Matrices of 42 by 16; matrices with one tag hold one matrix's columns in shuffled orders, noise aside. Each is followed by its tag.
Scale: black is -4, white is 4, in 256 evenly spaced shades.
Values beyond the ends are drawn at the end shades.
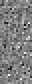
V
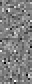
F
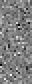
V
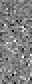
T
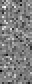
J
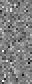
F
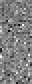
T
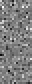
J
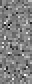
V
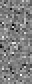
V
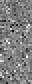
T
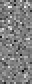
J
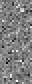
F
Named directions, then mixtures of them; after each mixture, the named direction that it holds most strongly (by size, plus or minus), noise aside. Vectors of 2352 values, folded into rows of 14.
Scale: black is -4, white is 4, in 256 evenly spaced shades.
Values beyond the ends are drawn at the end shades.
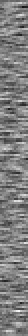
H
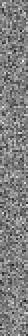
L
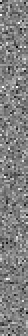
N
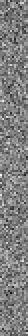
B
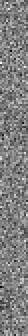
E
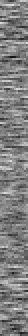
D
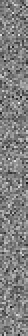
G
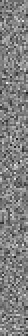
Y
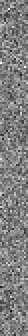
E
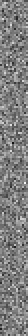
L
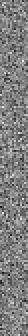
L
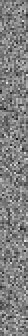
Y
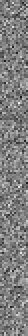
G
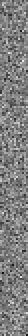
L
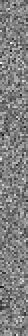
E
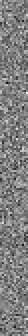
Y
